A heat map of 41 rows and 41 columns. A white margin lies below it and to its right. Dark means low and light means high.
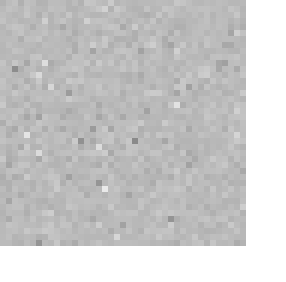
Fine speckle covers the field. There is no seam. There are no regular stripes. There is no overall slope. Overall the values sit about 70% of the way up the scale. The distribution is heavy-tailed on both sides.
